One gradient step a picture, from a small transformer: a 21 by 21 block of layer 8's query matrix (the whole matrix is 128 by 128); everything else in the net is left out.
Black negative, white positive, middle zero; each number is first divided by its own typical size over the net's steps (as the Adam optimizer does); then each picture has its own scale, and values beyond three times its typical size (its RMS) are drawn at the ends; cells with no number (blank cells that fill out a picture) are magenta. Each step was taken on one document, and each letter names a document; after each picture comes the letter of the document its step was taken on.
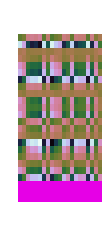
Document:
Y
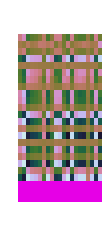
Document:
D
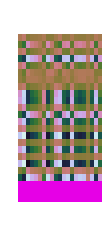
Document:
D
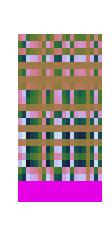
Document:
D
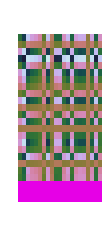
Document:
D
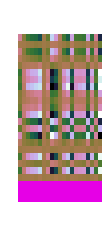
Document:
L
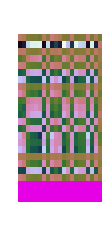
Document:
Y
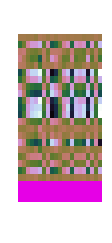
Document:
Y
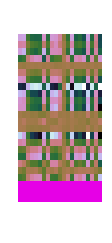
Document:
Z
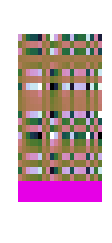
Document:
L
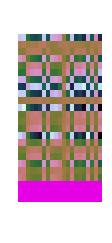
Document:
Z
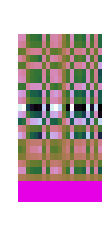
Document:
Z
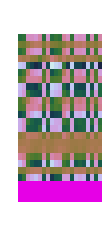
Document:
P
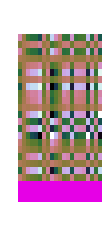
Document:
L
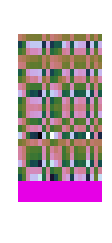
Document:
Y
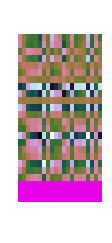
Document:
Z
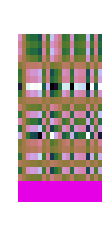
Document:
L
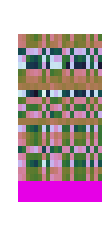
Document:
P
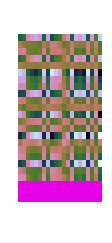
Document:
Z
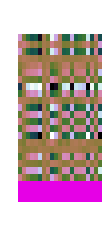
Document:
L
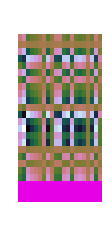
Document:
D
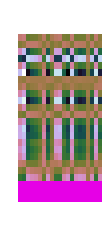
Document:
D
